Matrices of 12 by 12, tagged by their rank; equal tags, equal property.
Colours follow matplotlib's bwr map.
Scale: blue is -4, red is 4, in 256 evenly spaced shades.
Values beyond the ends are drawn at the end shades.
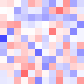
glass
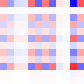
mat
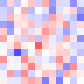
glass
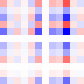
mat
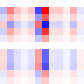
mat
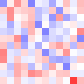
glass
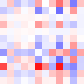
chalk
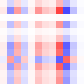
mat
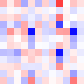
chalk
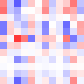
chalk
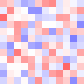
glass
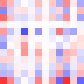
chalk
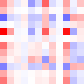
chalk
